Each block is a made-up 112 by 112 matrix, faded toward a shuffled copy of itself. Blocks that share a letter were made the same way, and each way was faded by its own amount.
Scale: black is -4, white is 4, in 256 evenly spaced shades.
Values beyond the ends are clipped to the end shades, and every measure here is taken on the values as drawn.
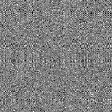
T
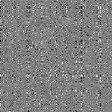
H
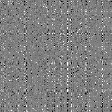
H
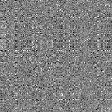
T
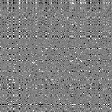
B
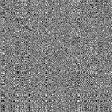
T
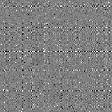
B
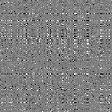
B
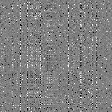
H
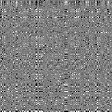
B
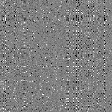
H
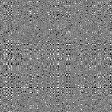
B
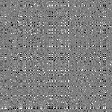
B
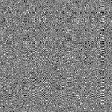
T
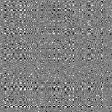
B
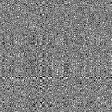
T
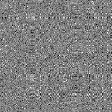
T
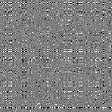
B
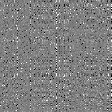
H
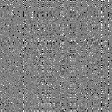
H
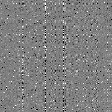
H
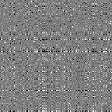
B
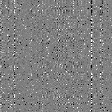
H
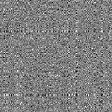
T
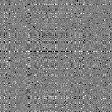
B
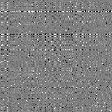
B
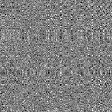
T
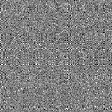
T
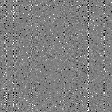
H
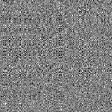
T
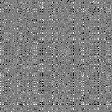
B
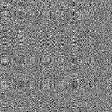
T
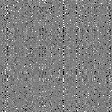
H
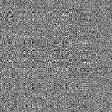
T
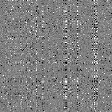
H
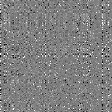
H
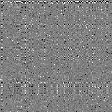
B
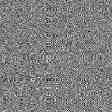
T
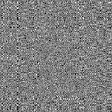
T
